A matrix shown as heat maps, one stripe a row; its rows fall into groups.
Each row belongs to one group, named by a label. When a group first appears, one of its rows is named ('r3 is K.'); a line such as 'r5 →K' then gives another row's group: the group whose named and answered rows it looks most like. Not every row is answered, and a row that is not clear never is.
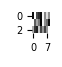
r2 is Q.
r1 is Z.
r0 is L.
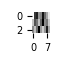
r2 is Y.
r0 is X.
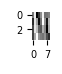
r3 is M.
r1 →Y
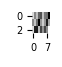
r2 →Q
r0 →Z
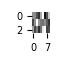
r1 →M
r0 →Y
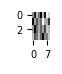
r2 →Q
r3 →X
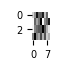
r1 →Z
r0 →X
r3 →Q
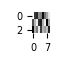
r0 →X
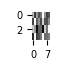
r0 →Z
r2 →X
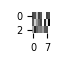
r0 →Z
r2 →Q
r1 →L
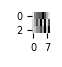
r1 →L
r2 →L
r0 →X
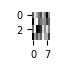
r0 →Y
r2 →L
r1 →M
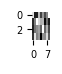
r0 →Q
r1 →M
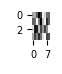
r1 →Z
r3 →Z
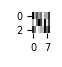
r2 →M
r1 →L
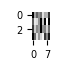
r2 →L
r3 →M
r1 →L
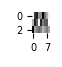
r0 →X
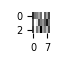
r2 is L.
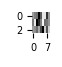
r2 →X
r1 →Y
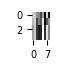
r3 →L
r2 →L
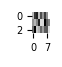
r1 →Y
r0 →Q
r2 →Q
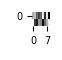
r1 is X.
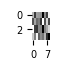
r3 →Z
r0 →X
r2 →X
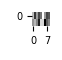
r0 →Z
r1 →Y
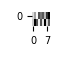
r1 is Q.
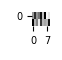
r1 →M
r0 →Q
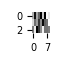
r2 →Y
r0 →Q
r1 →X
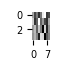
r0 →Z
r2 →X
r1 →Q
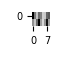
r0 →M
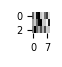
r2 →Q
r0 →Y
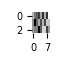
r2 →Z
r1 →Q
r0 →X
